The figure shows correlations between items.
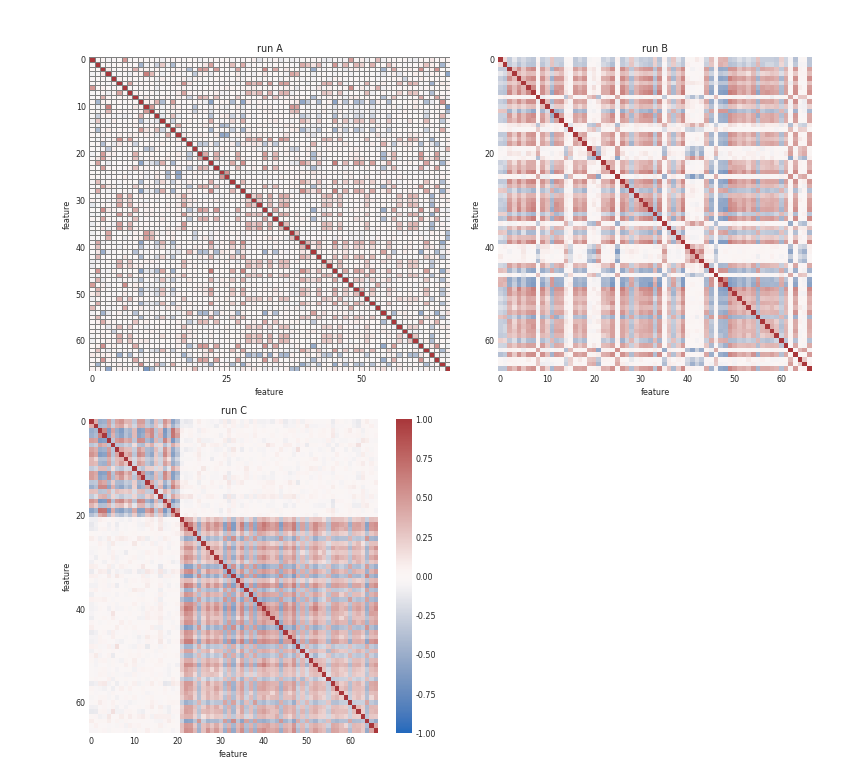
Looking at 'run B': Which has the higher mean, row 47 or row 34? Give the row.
34
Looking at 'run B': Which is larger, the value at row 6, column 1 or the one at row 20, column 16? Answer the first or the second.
the second
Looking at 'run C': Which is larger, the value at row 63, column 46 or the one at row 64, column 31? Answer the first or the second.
the second
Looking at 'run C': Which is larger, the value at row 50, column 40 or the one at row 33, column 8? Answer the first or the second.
the second
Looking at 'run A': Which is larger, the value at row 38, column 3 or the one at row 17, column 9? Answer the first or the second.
the first
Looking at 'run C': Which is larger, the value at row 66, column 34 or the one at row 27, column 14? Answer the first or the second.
the first
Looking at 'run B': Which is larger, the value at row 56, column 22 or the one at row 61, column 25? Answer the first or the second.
the first
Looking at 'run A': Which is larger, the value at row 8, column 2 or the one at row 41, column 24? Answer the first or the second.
the first
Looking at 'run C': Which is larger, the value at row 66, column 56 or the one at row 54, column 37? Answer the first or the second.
the first
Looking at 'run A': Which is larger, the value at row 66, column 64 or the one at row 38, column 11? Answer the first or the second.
the second
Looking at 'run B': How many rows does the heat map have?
67
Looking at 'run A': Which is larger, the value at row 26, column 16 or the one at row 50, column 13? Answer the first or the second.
the second
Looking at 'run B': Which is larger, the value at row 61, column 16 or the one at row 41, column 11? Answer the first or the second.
the first
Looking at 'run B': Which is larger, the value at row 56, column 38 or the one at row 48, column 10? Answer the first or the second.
the first
